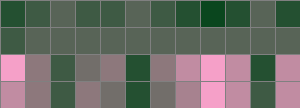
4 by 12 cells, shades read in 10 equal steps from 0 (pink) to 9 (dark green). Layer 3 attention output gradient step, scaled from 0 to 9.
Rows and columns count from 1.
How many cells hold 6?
14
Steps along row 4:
up up down up up down down down up up down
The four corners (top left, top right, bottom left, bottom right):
8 8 2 2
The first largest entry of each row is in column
9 1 6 6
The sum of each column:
17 21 26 22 22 28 22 19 15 18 27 18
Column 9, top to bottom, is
9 6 0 0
